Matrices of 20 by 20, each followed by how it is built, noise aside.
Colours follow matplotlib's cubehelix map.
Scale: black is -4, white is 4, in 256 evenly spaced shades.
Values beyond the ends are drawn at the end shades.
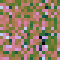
low rank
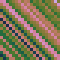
Toeplitz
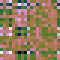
low rank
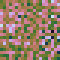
low rank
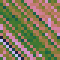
Toeplitz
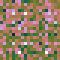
low rank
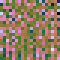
low rank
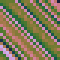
Toeplitz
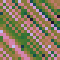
Toeplitz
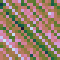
Toeplitz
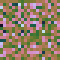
low rank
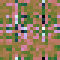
low rank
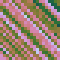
Toeplitz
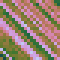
Toeplitz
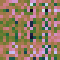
low rank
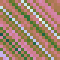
Toeplitz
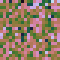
low rank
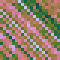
Toeplitz
